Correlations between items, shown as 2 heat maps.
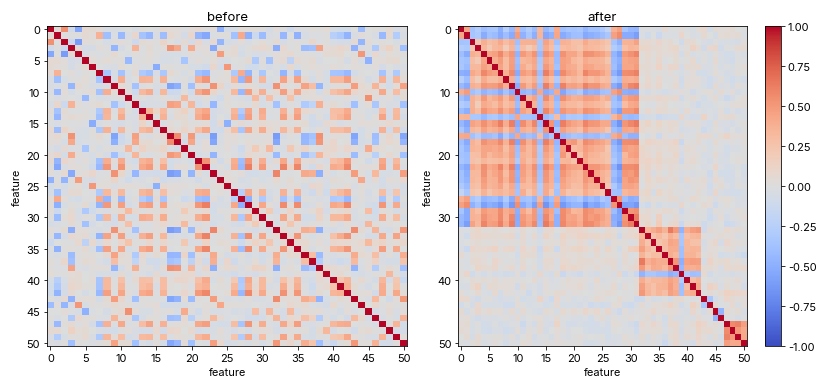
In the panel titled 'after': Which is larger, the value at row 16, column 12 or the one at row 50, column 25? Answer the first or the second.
the first
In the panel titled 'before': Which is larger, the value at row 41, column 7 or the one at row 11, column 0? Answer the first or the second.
the second
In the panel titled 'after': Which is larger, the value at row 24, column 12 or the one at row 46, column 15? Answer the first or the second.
the first
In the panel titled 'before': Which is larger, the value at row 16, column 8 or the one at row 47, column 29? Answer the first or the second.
the first
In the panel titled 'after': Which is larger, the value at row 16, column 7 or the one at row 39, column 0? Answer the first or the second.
the first
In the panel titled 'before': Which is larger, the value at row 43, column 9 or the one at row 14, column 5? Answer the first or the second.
the first
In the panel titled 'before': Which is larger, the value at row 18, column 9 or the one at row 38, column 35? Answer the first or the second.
the second
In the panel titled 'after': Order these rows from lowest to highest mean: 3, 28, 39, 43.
28, 39, 43, 3
